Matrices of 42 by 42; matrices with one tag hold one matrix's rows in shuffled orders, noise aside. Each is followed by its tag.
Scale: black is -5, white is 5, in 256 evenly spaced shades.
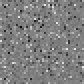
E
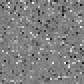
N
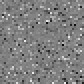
N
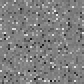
E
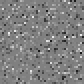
N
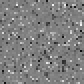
N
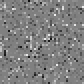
E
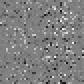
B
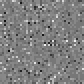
E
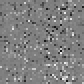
B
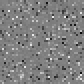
N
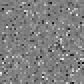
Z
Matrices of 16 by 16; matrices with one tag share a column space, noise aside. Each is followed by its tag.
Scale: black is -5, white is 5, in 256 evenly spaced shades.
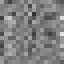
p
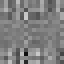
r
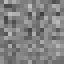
p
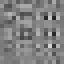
p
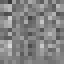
p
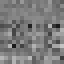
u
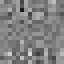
r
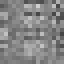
p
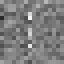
p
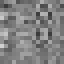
p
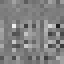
u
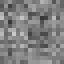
p
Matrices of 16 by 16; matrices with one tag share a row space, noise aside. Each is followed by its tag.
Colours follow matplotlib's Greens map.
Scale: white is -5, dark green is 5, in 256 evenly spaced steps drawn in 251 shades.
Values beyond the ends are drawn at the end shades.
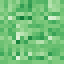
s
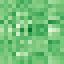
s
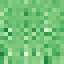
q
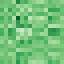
s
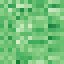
s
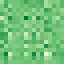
q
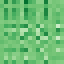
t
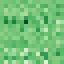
t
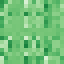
q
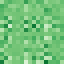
q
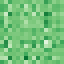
q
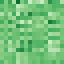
s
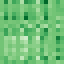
t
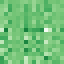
q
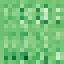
t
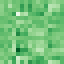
s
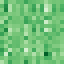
q
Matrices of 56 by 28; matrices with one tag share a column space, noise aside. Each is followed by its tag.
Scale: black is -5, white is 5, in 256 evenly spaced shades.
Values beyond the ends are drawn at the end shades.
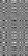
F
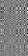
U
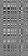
U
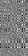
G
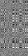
G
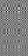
U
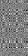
G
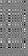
G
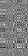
G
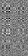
U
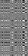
F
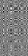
U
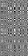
U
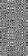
F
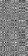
F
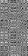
F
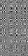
U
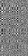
U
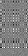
G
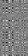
F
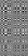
U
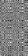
F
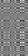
F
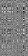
U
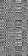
F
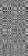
U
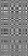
U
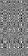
G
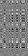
G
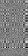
G
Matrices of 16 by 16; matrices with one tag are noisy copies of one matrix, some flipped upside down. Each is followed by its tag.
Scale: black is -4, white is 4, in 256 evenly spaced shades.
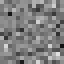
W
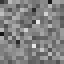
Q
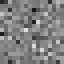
Q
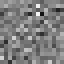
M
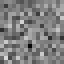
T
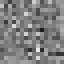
M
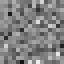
W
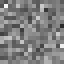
T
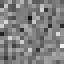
T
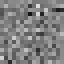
M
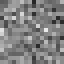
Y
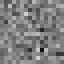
M
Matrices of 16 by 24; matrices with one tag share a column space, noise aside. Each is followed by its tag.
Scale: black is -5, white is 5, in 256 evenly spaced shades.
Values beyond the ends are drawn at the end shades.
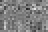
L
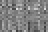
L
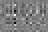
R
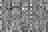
L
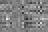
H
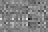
H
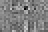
L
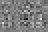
H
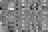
L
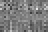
L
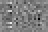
H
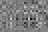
H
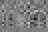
H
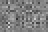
H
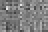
L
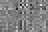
L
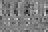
R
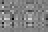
H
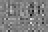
R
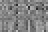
L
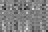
L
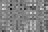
L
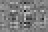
H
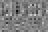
R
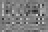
R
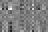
L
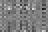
L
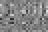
R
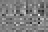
R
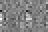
H
